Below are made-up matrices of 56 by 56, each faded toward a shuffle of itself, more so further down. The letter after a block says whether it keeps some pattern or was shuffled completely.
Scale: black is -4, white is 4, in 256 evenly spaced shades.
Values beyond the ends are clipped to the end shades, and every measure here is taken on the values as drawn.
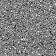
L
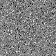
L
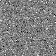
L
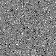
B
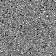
B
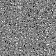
L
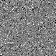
B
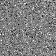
B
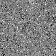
L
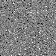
B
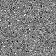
B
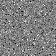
B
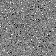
B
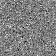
L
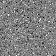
L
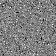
L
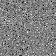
B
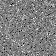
L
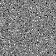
B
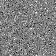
L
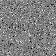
B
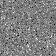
B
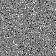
B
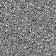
B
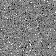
B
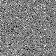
L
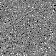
B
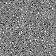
B
